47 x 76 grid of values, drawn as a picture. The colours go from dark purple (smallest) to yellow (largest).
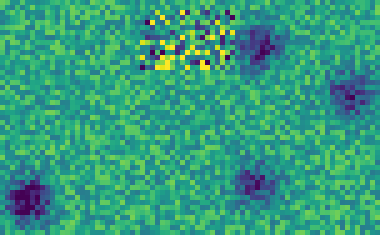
No single row or column stands out from its neighbours. The top middle is the roughest part. Neither half mirrors the other. There are four dips. There is no overall slope. An odd patch, rougher than its surroundings, sits in the top middle.
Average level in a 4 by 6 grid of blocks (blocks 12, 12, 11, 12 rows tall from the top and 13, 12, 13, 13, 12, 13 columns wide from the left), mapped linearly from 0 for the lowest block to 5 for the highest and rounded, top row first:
5 5 4 3 2 5
4 5 5 4 4 1
4 5 5 4 4 5
0 5 5 3 3 5
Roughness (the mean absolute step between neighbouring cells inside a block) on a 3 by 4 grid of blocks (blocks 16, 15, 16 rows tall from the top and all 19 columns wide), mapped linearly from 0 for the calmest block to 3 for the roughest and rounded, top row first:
0 3 3 0 / 0 0 0 0 / 0 0 0 0
